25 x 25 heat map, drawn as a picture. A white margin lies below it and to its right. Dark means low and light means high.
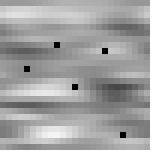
The grain runs across in streaks. On average the colour sits 60% of the way up the scale. The ninth with the lowest average is the middle right. The halves do not mirror each other. There are five isolated cells, each far lower than the cells round it.
